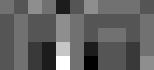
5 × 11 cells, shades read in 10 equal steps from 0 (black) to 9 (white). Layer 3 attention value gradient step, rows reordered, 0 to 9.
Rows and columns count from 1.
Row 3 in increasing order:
3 3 3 3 3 4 4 4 4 4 5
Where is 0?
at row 5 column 7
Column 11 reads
3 4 4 4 5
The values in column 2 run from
3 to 4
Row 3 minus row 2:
0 0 0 0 0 0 0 1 1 0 0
